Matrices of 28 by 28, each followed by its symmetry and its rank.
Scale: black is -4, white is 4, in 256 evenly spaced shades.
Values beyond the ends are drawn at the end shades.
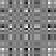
symmetric, rank one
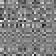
neither, rank three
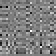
neither, rank three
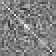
symmetric, rank five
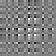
symmetric, rank one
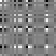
symmetric, rank one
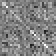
symmetric, rank five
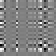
neither, rank one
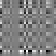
neither, rank one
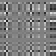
neither, rank one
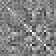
symmetric, rank five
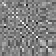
symmetric, rank five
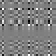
neither, rank one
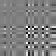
symmetric, rank one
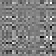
neither, rank three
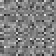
neither, rank three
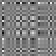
symmetric, rank one
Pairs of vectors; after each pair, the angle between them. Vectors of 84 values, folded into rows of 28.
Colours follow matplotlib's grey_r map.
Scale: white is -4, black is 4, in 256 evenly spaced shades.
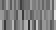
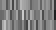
nearly opposite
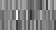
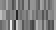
partly opposed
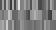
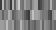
nearly parallel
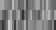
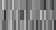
partly aligned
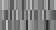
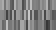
nearly parallel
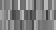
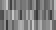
partly opposed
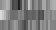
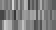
partly opposed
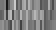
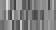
nearly opposite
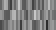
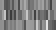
partly opposed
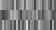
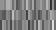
partly aligned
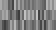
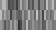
partly aligned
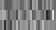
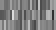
partly opposed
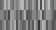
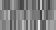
nearly opposite
